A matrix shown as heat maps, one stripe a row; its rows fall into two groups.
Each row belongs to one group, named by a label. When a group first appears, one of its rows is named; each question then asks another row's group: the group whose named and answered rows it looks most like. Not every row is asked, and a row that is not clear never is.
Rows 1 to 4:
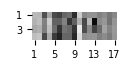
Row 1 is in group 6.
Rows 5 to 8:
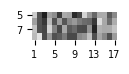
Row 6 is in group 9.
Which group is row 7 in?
9
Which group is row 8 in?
6
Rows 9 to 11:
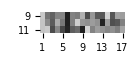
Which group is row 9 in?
9
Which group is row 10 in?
9
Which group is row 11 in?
6
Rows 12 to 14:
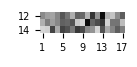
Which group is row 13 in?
9
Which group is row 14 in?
6
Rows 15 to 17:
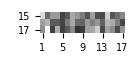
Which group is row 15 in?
9
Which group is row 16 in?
6
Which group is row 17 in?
6
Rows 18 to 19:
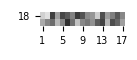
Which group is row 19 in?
9
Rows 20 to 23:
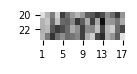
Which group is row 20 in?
9
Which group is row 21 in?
6
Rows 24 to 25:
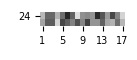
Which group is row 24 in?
9
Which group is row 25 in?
9
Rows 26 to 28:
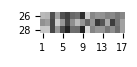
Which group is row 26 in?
6
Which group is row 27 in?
9
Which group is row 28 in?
6
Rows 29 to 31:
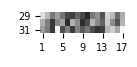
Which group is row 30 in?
9
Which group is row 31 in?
9
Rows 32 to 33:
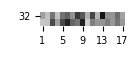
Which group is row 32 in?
6
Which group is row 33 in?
6
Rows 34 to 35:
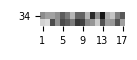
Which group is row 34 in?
6
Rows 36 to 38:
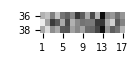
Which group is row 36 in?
6
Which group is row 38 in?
9
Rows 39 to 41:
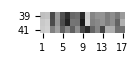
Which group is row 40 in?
6
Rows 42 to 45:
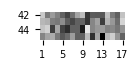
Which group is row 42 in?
9
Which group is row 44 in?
6
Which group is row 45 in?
6
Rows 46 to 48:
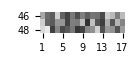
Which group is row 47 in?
9
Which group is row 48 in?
6
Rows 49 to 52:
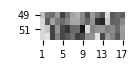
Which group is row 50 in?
9
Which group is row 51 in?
6
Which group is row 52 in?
6
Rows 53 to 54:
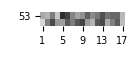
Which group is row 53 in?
9
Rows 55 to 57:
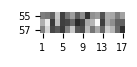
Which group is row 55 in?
9
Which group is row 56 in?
6
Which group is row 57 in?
6
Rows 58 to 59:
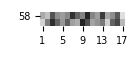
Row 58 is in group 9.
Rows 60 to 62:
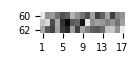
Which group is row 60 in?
9
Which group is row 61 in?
6
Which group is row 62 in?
9
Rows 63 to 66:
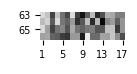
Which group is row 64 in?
6
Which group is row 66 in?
6
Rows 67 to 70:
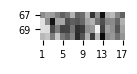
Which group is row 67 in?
6
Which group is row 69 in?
6
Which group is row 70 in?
6
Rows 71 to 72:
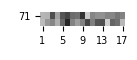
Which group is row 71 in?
6
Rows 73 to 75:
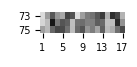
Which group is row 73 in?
9
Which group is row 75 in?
6
